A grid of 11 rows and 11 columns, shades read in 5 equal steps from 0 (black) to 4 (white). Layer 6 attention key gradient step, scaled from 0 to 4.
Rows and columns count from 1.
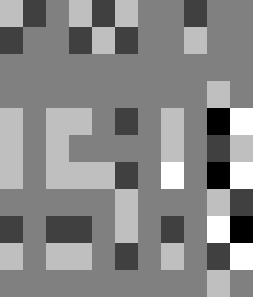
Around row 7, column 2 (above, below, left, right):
2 2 3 3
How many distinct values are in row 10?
4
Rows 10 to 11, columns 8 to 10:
3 2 1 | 2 2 3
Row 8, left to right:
2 2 2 2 2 3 2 2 2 3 1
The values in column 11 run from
0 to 4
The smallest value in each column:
1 1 1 1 1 1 2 1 1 0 0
